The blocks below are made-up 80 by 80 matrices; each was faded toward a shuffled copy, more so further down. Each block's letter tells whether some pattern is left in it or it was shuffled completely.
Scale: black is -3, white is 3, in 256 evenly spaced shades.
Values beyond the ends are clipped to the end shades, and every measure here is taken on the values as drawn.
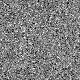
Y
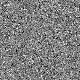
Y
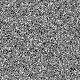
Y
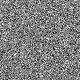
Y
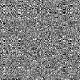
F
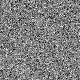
Y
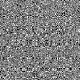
F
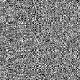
F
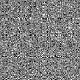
F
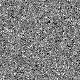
Y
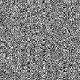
F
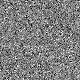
Y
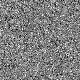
Y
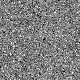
Y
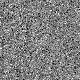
Y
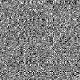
F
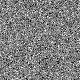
Y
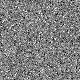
Y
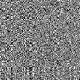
F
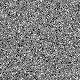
Y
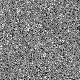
Y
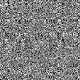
F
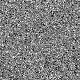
Y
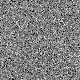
Y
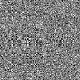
F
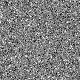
Y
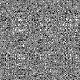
F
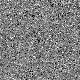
Y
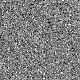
Y
